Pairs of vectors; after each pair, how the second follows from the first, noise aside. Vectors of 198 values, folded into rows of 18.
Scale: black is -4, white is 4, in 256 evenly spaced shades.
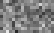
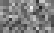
wrapped around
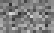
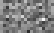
reversed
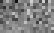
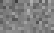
shrunk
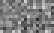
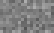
shrunk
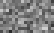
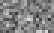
wrapped around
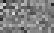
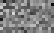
copied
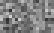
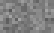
shrunk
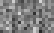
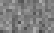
shrunk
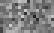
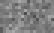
shrunk
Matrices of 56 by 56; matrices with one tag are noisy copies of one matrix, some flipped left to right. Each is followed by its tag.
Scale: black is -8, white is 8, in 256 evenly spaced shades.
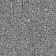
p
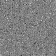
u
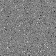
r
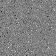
r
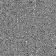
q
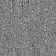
p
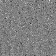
u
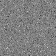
r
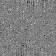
p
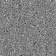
u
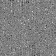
p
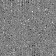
p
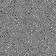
r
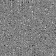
p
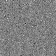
u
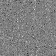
q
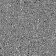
q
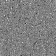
u
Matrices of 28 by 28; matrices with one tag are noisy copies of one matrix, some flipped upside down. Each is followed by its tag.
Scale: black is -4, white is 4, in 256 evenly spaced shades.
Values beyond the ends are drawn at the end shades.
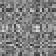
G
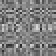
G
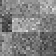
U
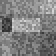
U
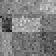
U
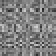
G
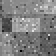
U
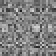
G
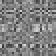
G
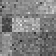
U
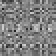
G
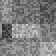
U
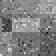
U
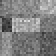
U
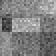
U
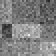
U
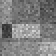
U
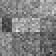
U
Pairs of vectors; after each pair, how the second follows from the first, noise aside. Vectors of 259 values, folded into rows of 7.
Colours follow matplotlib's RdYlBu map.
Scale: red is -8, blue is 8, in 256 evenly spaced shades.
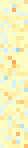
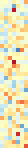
scaled up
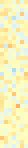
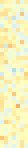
copied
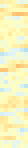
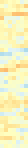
copied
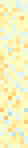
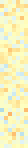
sign-scrambled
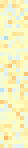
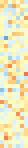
scaled up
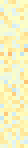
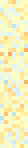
copied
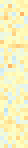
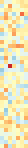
scaled up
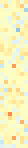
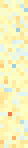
sign-scrambled
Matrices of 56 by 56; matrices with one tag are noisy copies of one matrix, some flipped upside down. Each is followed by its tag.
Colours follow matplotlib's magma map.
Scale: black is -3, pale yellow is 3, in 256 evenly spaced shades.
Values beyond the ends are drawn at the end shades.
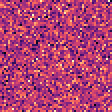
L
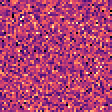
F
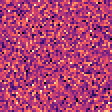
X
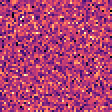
F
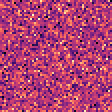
L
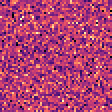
F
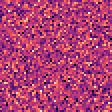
X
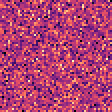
L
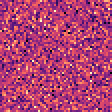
X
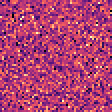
F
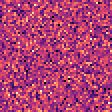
X
